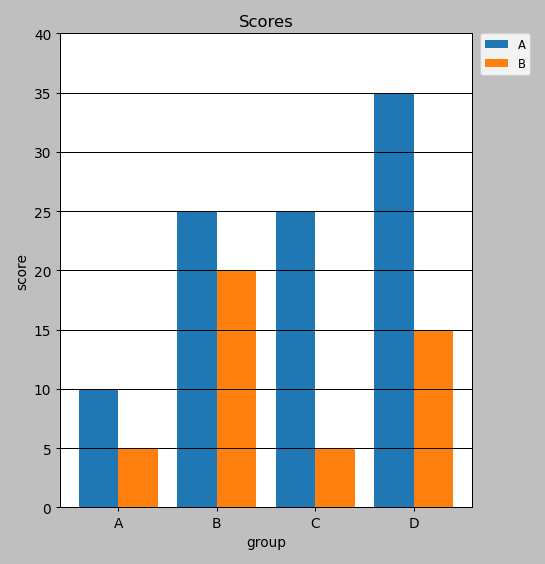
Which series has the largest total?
A
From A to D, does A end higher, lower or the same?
higher
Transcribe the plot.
Title: Scores
x-axis: group, ticks A B C D
y-axis: score, ticks 0 5 10 15 20 25 30 35 40
Legend: A, B
Values:
A: 10 25 25 35
B: 5 20 5 15
